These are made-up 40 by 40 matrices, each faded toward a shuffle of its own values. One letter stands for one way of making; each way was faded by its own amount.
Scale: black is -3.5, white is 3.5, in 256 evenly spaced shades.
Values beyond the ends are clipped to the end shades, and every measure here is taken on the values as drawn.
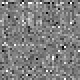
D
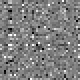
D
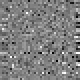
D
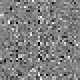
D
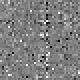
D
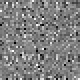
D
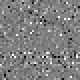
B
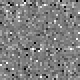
B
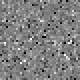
B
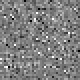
B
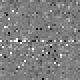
B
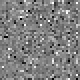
D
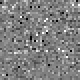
B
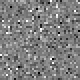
B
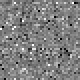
B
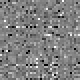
D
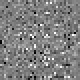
D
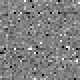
B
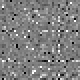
D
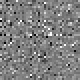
D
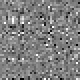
D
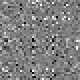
D
